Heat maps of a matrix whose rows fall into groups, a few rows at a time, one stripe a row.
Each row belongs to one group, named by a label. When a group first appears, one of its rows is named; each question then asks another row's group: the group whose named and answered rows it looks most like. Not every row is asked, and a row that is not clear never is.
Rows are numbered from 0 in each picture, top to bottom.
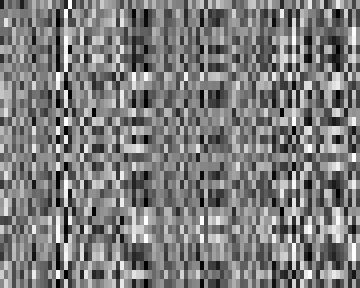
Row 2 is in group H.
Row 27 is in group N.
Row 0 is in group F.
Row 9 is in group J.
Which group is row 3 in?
N
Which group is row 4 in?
N
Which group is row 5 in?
H
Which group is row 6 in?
N
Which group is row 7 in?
H
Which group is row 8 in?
F
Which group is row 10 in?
H
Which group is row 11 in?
H
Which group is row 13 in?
N
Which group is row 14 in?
J
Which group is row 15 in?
H
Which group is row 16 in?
J
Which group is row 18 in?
J
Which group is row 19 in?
H
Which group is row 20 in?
N
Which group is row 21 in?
H
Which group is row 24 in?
F
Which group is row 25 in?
J
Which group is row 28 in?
N
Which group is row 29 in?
H
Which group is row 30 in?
J
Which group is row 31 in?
H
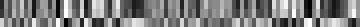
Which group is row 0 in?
N
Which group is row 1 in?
N
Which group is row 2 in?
J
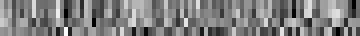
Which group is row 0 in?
J
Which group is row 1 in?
J
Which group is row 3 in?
H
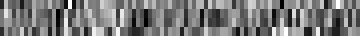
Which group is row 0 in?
F
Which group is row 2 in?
H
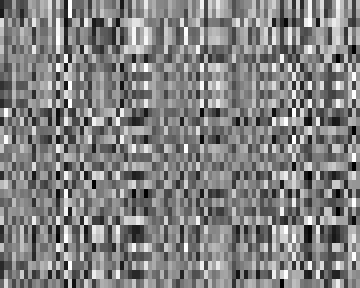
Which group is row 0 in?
F
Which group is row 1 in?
F
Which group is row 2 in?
J
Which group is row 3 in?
F
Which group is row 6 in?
H
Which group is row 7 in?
F
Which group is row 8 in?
N
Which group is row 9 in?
F
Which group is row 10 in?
N
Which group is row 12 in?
H
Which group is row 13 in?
N
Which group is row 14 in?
J
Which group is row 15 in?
H
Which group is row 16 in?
F
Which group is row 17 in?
N
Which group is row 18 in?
J
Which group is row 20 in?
F
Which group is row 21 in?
H
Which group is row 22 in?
N
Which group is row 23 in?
H
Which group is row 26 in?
N
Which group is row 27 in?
F
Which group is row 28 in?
N
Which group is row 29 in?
F
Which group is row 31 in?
F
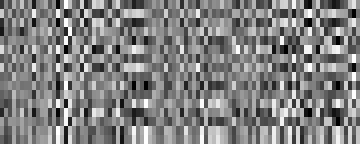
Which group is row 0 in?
N
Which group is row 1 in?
J
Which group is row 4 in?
H
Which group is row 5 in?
J
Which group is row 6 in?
N
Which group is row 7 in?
J
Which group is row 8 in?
N
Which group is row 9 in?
H
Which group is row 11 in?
F
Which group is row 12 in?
N
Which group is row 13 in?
H
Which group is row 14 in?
F
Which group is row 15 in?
F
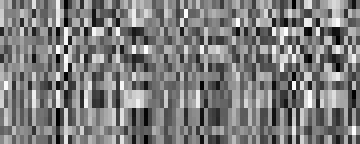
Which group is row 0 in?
J
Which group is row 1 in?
F
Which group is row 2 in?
J
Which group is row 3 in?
N
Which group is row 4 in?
H
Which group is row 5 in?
F
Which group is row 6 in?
N
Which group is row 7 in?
H
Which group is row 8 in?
J
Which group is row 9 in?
H
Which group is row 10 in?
J
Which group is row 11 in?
J
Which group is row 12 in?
H
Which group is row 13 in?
H
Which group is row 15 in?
H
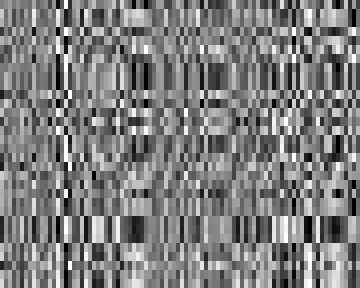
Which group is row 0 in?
H
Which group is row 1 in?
J
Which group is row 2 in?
J
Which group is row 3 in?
N
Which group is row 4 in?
J
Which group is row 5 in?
F
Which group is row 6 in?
N
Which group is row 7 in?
H
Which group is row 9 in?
H
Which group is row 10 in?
F
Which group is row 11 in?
H
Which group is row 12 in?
F
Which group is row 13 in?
N
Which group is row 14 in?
F
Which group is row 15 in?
H
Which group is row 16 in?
H
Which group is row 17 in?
N
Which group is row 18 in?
F
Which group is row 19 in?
F
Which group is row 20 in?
J
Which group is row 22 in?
J
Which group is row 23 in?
J
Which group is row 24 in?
N
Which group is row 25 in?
N
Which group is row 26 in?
N
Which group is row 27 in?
J
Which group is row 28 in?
J
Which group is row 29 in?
F
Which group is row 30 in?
J
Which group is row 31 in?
J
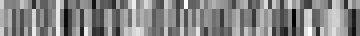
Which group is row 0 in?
F
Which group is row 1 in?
J
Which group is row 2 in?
J
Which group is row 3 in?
J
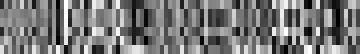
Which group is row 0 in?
N
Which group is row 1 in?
H
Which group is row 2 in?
H
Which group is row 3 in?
N
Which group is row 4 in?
H
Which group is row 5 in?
J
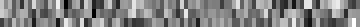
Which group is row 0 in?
J
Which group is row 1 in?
F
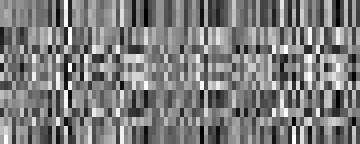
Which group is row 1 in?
H
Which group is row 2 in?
H
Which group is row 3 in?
F
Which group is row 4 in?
F
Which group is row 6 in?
J
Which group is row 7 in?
F
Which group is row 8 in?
J
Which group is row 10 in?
H
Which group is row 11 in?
H
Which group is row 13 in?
J
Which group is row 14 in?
H
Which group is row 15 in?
H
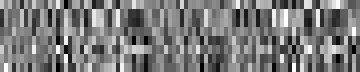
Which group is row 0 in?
J
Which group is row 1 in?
N
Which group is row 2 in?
N
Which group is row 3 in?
N
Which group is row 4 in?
H
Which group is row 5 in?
J
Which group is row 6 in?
H
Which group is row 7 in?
H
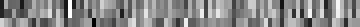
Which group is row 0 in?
F
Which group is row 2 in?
F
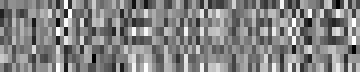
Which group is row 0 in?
H
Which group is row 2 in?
N
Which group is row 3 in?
F
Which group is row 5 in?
J
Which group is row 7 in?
F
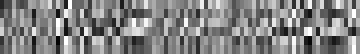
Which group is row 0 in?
F
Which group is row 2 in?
F
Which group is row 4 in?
N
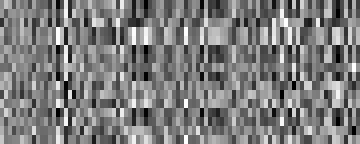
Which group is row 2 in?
N
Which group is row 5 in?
H
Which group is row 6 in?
H
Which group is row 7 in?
N
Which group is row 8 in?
H
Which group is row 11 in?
F
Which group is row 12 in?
H
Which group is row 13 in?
H
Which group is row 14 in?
J
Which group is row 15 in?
F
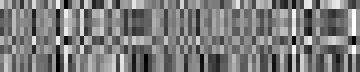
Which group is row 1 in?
N
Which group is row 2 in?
N
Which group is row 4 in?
J
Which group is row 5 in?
N
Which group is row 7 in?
H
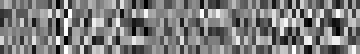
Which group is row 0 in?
H
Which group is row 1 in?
F
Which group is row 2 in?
N
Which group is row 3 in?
H
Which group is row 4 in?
J
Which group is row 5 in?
N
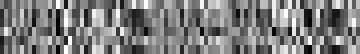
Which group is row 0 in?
F
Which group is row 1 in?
N
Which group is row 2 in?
N
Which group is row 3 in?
H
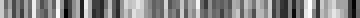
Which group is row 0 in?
J
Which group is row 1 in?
J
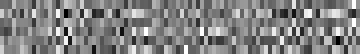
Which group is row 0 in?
N
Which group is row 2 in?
N
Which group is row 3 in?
F
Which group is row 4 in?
H
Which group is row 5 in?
F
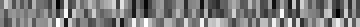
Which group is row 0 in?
H
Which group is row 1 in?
H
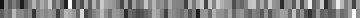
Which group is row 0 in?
F
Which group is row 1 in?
N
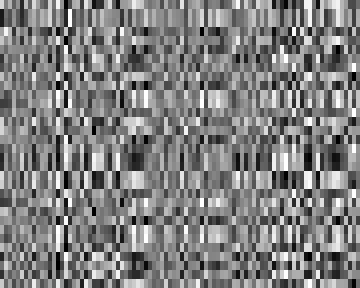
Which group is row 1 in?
F
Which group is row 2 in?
F
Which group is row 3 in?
H
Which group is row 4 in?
J
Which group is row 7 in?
N
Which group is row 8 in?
J
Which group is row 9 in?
H
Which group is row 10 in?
F
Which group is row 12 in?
N
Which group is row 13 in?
J
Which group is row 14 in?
F
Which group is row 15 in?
H
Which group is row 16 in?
N
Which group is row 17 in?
N
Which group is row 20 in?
J
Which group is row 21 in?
N
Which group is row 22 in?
F
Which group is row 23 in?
F
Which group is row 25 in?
F
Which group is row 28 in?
N
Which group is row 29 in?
H
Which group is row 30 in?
N
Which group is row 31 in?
J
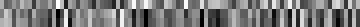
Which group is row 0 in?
F
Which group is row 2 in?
H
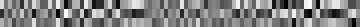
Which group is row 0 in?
J
